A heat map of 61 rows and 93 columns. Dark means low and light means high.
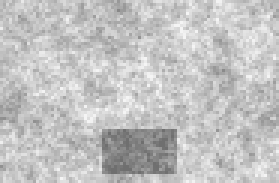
Histogram: skewed, a long tail of low values. Ninth with the lowest average: bottom middle. Odd patch: lower, in the bottom middle. Grain: blotchy.
